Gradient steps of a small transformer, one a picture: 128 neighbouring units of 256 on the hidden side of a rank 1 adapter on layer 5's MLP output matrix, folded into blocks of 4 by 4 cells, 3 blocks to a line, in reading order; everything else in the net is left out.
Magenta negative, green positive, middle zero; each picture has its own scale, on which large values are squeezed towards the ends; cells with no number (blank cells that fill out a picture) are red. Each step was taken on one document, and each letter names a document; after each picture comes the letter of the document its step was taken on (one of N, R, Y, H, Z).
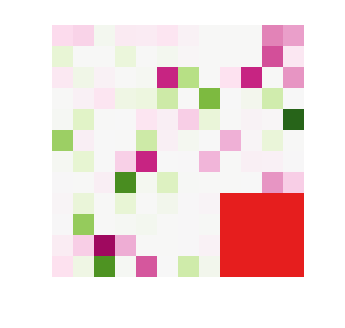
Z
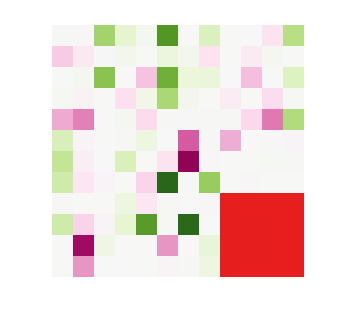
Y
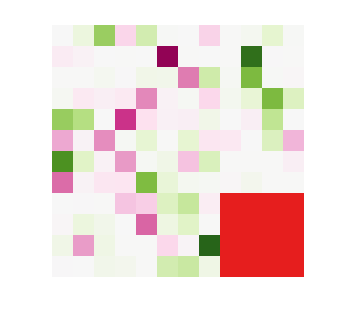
Y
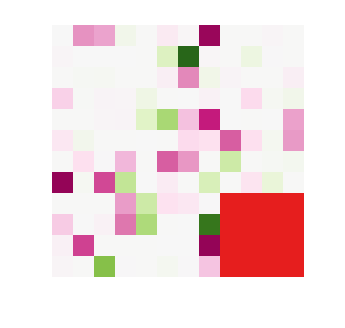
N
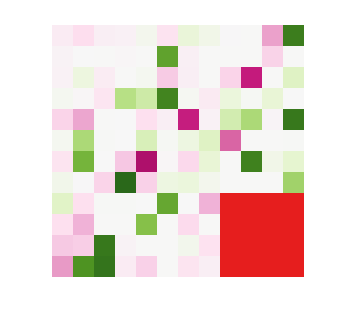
Z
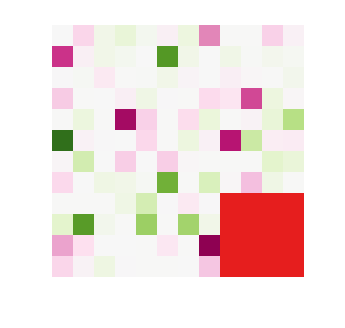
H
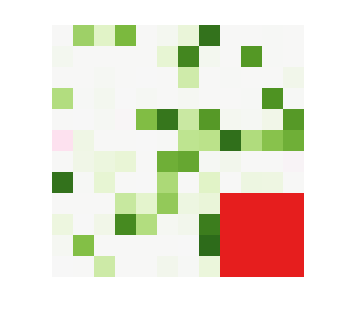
N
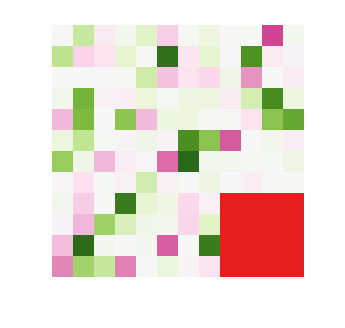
Y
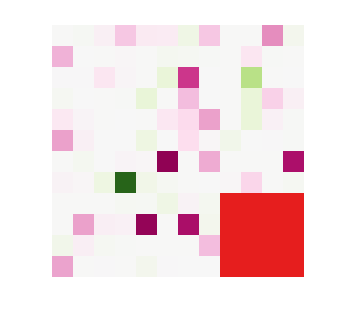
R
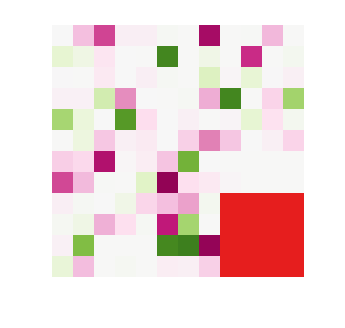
Y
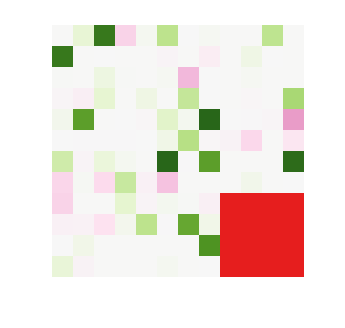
R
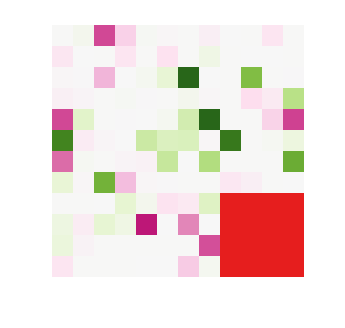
R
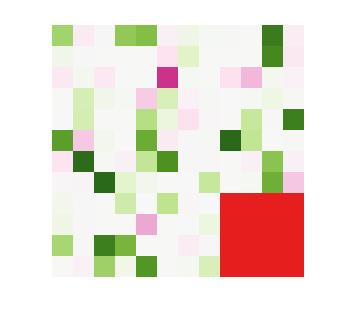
Z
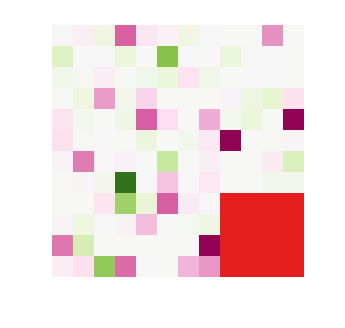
H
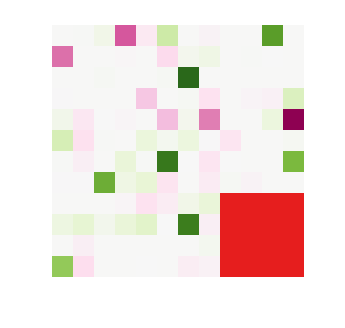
R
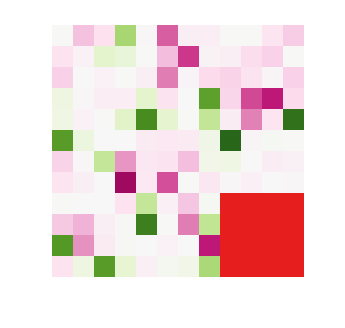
H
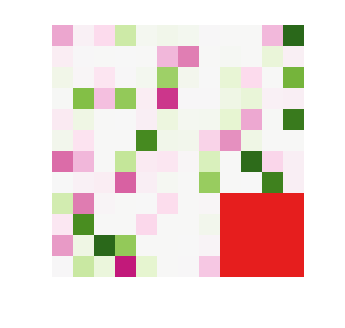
Z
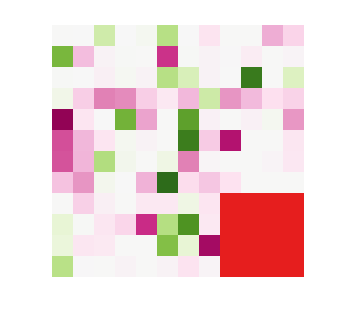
Y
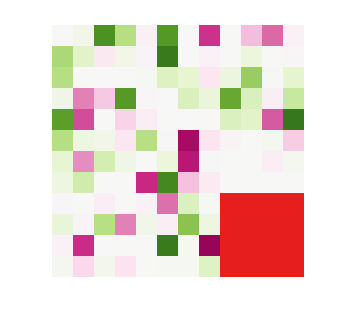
Y
